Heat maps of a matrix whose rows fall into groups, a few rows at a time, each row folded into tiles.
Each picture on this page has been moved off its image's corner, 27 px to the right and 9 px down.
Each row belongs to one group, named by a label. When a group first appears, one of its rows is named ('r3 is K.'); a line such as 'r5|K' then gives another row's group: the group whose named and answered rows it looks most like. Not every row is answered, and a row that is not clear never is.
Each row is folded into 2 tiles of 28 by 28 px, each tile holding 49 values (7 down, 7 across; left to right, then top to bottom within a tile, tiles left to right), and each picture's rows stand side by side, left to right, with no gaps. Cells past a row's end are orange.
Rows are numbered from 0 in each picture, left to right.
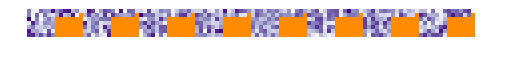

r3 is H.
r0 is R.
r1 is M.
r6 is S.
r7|R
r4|M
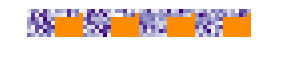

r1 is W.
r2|H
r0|W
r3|M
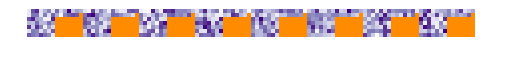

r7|S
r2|R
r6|W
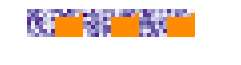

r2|S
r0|S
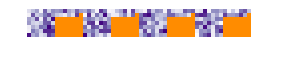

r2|H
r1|W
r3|M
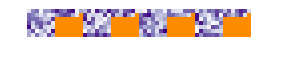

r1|R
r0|S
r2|H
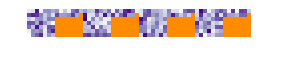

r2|H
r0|M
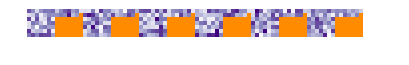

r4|M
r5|S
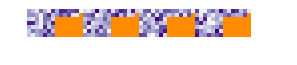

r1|R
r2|W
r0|R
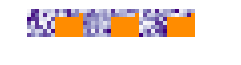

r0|S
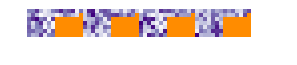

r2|S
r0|S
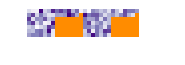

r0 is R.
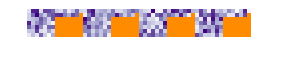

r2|R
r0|M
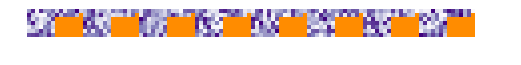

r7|R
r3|S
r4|S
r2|H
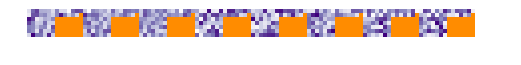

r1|H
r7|W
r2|M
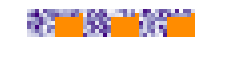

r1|W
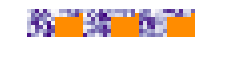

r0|W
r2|S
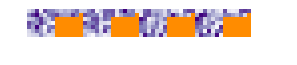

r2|H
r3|H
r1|M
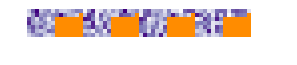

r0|H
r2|H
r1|S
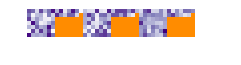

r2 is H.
